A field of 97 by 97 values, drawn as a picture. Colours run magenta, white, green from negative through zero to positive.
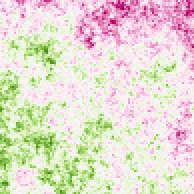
The texture is blotchy. There is an overall slope up to the bottom left. No row or column stands out. The bottom left is the ninth with the highest average.
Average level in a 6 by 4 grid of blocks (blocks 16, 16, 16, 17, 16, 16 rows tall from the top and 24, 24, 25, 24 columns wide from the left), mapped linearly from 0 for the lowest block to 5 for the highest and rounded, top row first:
2 2 0 0 | 4 3 2 2 | 4 3 3 3 | 4 3 3 2 | 5 4 3 2 | 4 5 3 3
